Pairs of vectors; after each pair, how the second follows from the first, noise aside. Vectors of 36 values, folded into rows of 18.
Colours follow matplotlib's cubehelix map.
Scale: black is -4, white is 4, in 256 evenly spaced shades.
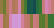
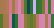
sign-scrambled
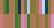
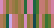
reversed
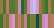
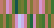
reversed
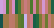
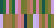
negated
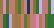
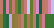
sign-scrambled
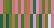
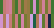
negated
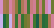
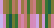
sign-scrambled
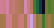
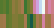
negated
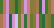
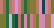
negated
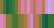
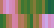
negated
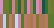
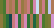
reversed
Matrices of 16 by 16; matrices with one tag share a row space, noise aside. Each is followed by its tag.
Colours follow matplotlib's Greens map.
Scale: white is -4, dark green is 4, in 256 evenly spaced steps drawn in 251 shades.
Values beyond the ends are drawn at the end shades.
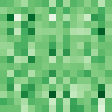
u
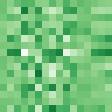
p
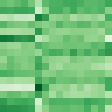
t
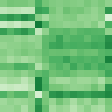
t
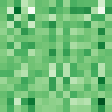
u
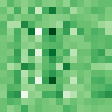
p
